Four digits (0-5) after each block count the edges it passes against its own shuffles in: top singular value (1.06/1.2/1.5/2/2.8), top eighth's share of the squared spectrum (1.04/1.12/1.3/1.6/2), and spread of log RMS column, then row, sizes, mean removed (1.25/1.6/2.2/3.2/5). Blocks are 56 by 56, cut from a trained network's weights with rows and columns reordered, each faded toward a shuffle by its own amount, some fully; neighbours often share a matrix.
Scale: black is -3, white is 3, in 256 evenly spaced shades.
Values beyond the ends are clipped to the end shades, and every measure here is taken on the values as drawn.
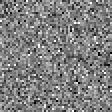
0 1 0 0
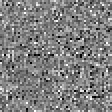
3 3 1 1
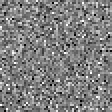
0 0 0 0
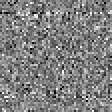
2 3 0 2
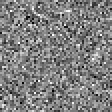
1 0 0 0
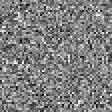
3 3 0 1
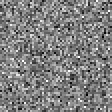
1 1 0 0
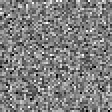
2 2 0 1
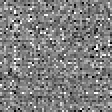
2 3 2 1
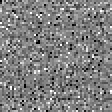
1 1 1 0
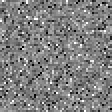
0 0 0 0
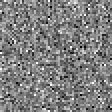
1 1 0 0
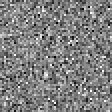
0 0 0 0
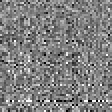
3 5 2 3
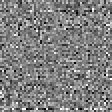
3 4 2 2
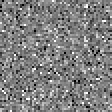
0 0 0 0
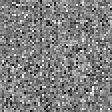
1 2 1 1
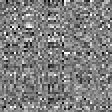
3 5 3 3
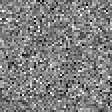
2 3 1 0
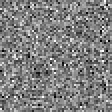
2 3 1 1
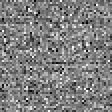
2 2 2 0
